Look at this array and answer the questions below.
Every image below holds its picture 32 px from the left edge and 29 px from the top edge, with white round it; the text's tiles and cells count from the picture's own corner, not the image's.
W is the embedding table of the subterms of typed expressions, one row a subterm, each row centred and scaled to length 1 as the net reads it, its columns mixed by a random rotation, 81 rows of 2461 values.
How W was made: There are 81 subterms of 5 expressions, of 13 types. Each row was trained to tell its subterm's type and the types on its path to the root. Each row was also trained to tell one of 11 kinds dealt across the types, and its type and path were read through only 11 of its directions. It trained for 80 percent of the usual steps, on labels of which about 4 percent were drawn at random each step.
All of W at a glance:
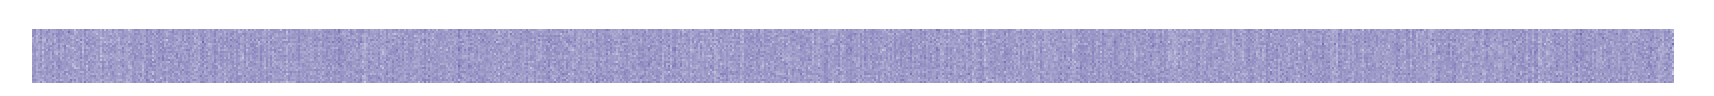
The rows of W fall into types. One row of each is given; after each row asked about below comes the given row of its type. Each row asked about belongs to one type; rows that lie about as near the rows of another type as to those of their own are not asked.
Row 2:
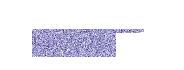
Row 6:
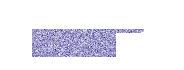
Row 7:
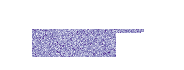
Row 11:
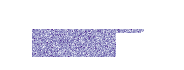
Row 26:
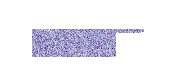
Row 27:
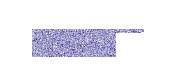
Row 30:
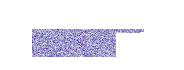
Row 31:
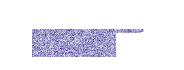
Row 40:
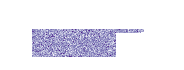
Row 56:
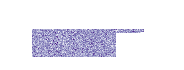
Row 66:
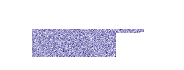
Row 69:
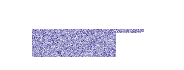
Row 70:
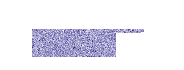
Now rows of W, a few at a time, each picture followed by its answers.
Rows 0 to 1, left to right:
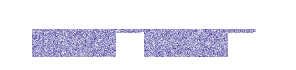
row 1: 7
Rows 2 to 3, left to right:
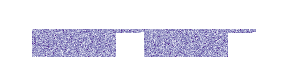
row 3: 56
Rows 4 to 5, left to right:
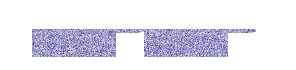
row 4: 40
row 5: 30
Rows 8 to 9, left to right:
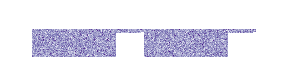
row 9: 69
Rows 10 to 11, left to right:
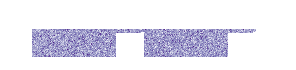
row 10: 56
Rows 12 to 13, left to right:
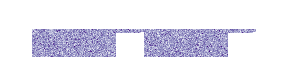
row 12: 66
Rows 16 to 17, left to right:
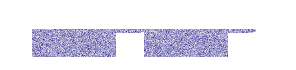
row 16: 69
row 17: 30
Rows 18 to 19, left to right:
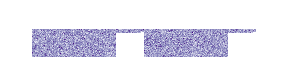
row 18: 6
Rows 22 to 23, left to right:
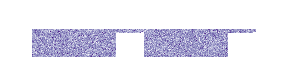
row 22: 11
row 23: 6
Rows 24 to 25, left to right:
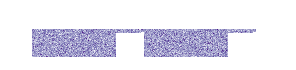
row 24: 69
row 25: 6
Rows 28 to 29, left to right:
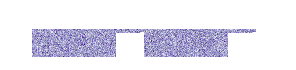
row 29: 56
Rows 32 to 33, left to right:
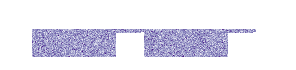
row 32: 30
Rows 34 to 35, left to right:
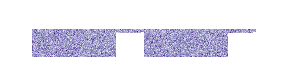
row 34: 30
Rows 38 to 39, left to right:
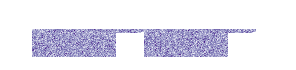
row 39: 30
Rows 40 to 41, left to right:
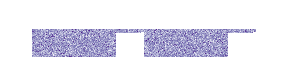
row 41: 27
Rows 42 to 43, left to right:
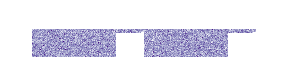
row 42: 6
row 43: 2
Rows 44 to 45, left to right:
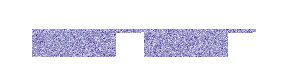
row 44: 27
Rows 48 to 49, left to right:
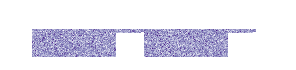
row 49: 56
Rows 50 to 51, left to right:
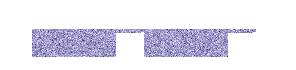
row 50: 69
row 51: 56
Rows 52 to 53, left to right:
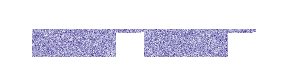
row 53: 6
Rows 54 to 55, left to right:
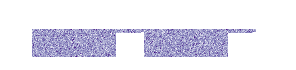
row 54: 69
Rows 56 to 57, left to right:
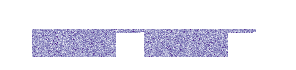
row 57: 70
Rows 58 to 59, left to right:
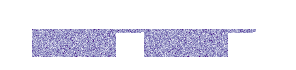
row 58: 7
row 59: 7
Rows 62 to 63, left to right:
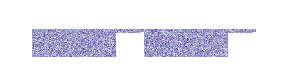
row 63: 66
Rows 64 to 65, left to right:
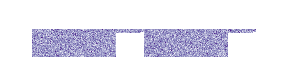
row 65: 26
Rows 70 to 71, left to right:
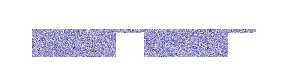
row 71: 27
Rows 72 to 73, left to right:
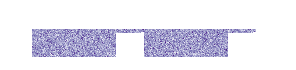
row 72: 56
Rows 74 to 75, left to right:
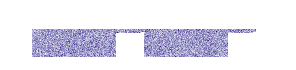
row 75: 40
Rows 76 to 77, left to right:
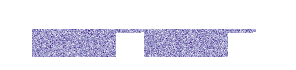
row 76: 40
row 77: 26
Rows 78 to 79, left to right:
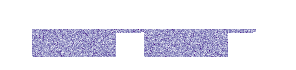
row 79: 69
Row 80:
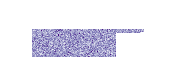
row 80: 30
